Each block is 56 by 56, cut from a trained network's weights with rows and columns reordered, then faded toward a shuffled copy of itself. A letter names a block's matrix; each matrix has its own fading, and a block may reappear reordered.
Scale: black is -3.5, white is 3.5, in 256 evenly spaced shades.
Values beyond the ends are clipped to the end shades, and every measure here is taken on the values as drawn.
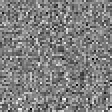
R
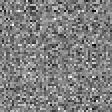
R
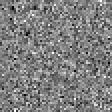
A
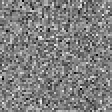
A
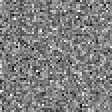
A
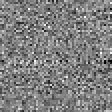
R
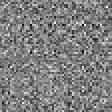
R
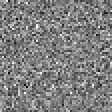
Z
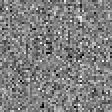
A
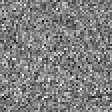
Z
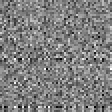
R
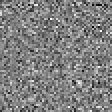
R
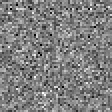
A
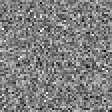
Z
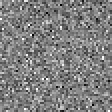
A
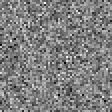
A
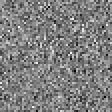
Z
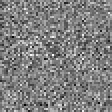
R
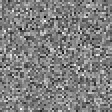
Z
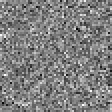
Z
